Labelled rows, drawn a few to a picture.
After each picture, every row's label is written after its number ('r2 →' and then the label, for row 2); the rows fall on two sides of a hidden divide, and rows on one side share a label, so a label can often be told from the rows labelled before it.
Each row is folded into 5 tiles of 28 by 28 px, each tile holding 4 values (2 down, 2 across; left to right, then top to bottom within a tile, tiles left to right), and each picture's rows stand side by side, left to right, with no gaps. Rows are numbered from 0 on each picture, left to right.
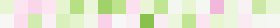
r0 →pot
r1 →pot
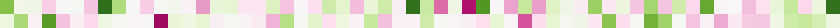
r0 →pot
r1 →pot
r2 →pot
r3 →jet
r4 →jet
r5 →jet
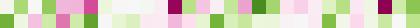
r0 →pot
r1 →pot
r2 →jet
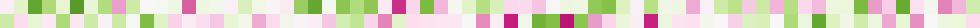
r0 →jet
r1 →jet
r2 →jet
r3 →jet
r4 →jet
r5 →jet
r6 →jet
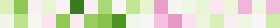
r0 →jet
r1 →jet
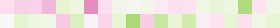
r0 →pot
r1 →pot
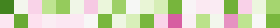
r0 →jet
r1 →jet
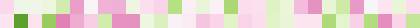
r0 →jet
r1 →jet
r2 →pot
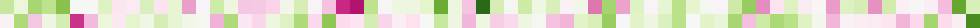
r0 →jet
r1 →jet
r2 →pot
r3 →jet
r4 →pot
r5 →pot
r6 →pot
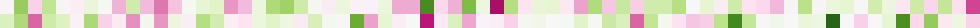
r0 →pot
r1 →pot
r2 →jet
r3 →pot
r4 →jet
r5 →pot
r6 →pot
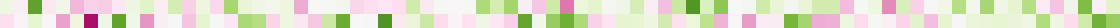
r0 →jet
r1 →jet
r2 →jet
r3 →jet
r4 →jet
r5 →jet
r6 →jet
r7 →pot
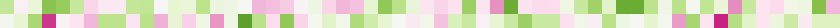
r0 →jet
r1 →jet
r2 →pot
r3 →pot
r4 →jet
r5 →pot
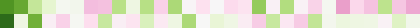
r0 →jet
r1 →pot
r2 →pot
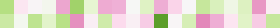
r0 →jet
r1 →jet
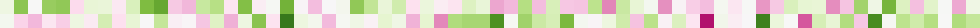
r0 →jet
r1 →jet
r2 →jet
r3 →pot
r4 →jet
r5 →pot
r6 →pot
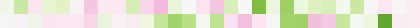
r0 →jet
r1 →pot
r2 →jet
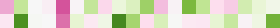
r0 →pot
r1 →pot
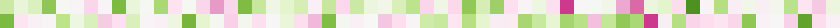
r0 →pot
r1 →pot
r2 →pot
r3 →jet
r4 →pot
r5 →jet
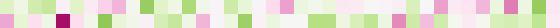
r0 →jet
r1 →jet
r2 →pot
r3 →pot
